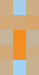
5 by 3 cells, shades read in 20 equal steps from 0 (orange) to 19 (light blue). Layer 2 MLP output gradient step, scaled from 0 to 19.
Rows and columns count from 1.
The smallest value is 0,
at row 3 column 2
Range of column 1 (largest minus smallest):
3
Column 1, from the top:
9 8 11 8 10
